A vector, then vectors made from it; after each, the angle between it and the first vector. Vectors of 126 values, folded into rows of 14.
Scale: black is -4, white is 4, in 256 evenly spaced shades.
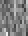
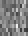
orthogonal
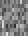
partly aligned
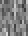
nearly parallel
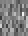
orthogonal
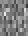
partly opposed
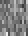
nearly parallel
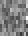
partly aligned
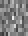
partly opposed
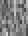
nearly parallel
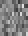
partly opposed
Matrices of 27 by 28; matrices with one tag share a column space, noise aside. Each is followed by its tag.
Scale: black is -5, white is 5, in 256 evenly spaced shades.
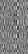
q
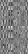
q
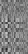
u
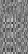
u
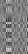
u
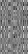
q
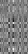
u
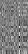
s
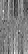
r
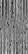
r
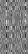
q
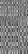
s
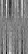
r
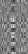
u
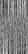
r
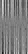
r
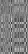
u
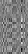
u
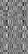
q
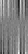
r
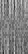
r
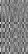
u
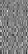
s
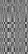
u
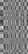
q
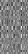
q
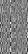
u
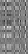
q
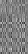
u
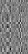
u
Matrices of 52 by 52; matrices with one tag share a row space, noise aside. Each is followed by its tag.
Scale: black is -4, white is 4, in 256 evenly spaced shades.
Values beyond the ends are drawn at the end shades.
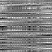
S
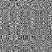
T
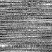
S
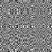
T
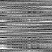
S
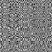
T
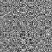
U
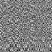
T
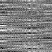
S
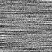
S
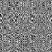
T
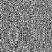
T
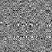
U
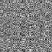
U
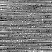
S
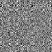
T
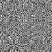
T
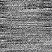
S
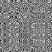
T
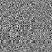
T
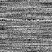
S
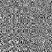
T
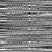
S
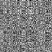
U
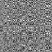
U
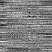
S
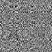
T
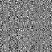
T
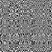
T
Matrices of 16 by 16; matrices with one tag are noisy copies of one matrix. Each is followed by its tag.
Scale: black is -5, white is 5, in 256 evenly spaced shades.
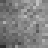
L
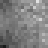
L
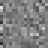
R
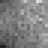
L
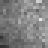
L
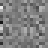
R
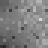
L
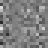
R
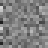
R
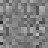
R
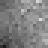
L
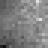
L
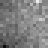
L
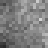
L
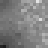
L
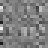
R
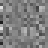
R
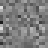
R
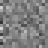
R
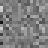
R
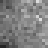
L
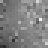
L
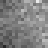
L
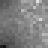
L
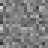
R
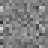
R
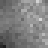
L
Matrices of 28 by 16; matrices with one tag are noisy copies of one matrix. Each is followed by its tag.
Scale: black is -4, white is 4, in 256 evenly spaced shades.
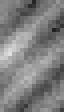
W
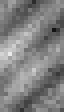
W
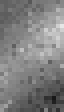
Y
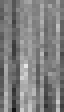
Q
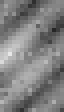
W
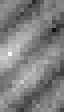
W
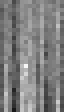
Q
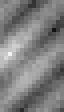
W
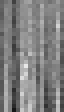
Q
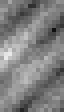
W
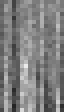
Q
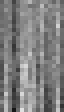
Q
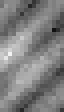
W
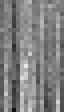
Q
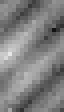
W
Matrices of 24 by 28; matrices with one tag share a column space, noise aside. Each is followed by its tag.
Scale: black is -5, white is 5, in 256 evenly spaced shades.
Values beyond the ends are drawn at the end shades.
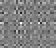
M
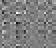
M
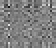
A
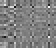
A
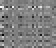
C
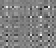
C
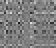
M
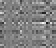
M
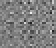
M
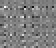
C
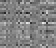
M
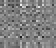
A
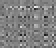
C
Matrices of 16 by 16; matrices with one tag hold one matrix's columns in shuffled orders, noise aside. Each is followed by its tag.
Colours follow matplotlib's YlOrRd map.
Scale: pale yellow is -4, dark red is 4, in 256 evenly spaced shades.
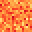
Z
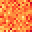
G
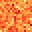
Z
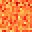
G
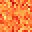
G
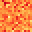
G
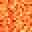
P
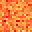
P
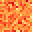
G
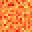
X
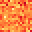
G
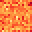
G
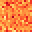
G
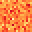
Z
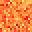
Z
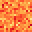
Z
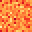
X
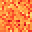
P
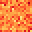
G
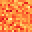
Z
